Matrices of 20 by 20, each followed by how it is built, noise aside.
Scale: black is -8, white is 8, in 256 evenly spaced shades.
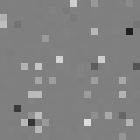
sparse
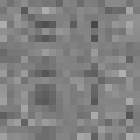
low rank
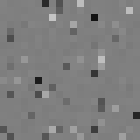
sparse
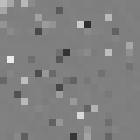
sparse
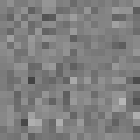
low rank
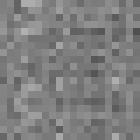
low rank
